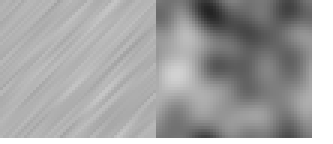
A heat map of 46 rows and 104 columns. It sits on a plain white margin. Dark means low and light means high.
It is made of 1 by 2 panels. Panel 1,1: high, slanting up to the right, faint in contrast. Panel 1,2: middling, smooth, strong in contrast.
